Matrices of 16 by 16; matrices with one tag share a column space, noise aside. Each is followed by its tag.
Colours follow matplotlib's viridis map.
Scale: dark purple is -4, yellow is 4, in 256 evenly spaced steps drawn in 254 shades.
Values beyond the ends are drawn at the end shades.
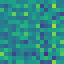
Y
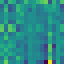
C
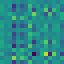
Y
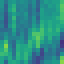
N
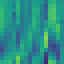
N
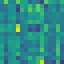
C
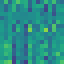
C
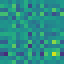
Y
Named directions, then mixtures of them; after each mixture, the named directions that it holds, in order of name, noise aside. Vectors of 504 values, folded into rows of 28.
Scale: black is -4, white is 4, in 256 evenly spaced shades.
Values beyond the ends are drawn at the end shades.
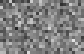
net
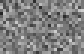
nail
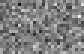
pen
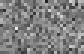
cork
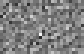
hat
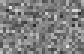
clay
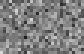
clay, net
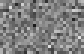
clay, cork, nail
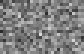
clay, hat, net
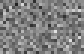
clay, nail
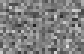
clay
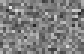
clay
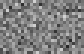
clay, nail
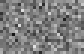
nail, pen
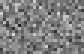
nail, pen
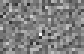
hat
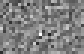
hat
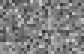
hat, net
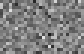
cork, hat, nail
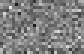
clay, cork, nail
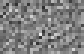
hat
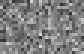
hat, net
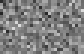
clay, nail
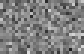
cork, net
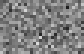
cork, hat, pen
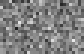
net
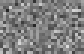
clay, nail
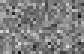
clay, pen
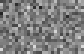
cork, nail, pen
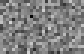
cork, hat, net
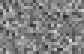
nail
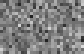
cork, net, pen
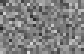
hat, nail, net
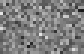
hat, nail
